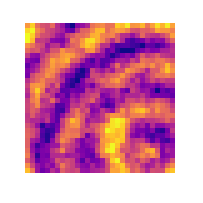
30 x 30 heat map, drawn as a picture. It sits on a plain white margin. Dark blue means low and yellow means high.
There is no overall slope. The halves do not mirror each other. No single row or column stands out from its neighbours. Overall the values sit about 50% of the way up the scale. Concentric rings centre on the bottom right.
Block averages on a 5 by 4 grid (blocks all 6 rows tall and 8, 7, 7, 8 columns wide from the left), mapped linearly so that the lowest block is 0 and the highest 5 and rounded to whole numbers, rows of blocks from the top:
3322 | 2013 | 2011 | 0250 | 1042
